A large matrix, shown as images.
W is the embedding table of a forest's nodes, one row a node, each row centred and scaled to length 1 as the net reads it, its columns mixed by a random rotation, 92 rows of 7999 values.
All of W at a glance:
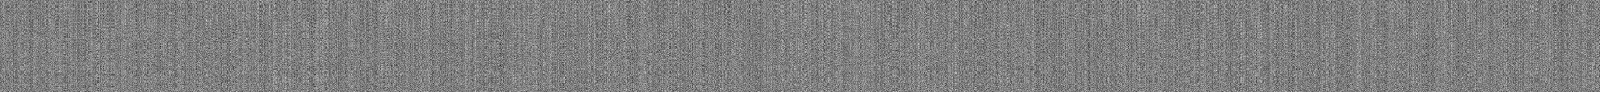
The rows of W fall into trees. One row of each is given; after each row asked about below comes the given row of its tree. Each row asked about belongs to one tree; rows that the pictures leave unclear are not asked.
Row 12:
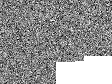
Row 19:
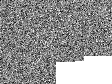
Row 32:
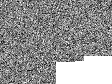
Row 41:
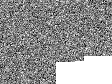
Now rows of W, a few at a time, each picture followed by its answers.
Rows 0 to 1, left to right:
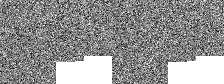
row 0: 12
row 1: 19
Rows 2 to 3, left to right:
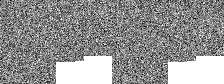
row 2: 19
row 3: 32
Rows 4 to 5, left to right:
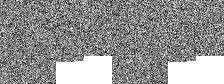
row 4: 12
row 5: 19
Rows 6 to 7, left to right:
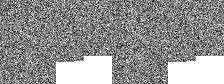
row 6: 19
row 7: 19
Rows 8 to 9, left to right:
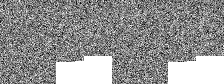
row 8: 32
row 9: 32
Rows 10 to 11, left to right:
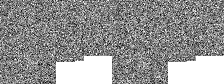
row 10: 19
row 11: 19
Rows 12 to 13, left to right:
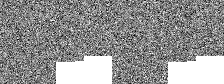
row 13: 12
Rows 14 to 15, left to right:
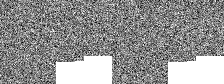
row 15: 32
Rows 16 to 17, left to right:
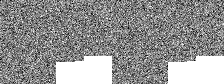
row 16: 19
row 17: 12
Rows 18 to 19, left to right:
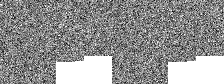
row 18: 32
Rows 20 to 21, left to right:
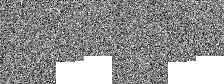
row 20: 19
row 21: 19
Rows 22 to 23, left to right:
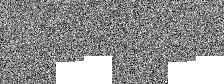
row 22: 41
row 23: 19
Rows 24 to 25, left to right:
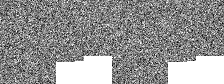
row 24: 19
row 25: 41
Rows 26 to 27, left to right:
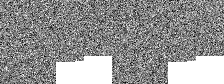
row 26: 41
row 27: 19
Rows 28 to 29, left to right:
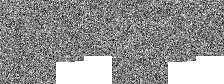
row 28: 12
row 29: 41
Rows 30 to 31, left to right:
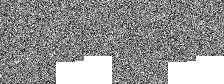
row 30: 19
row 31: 12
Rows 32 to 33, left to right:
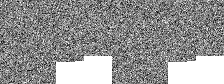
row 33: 41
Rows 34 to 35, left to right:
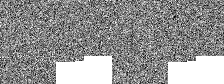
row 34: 41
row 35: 12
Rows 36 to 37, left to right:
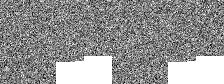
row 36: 41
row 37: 41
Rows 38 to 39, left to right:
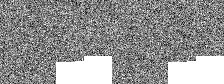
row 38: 32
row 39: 12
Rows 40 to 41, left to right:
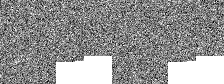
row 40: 19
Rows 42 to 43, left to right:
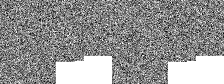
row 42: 19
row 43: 12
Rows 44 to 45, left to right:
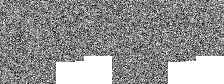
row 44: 12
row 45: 19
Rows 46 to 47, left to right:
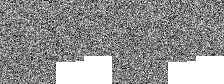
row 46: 12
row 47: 12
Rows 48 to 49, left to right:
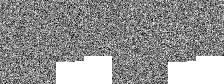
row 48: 12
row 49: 19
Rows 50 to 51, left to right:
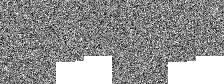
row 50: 41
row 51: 19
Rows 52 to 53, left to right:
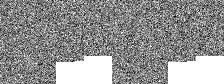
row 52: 19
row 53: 12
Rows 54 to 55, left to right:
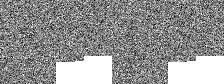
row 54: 41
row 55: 12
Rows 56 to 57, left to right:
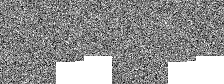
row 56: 32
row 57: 41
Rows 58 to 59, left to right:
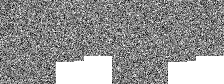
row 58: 19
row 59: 41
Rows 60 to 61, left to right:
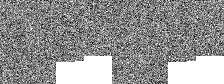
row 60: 12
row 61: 19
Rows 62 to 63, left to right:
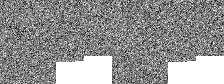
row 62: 12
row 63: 41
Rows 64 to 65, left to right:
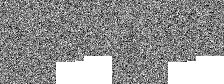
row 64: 12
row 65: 12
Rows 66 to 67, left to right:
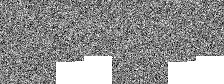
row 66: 32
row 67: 41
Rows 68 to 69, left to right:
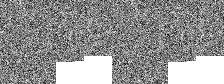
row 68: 32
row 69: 32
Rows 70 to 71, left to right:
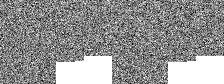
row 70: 19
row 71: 12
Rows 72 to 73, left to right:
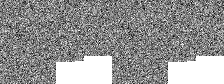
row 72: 12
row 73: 12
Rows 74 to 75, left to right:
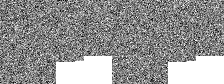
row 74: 19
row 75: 19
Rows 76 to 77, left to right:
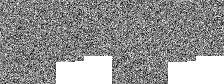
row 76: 12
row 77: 41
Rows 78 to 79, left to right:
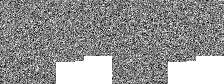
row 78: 41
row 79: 19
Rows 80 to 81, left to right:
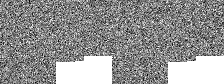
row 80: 41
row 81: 41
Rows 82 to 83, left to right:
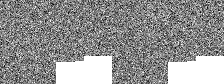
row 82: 41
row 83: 12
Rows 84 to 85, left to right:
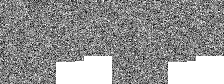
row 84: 32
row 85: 12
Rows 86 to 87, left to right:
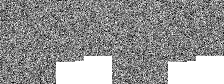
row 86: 19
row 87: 12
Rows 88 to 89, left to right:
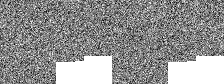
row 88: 41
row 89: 12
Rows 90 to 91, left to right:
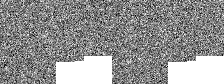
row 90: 41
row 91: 19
